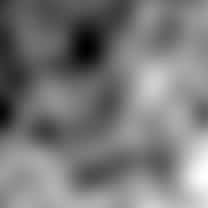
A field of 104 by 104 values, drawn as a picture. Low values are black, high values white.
The ninth with the lowest average is the top middle. No row or column stands out. There are no regular stripes. Neither half mirrors the other. No lone cell stands out from its neighbours. The field climbs toward the bottom right. The field is smooth, with broad soft blobs.
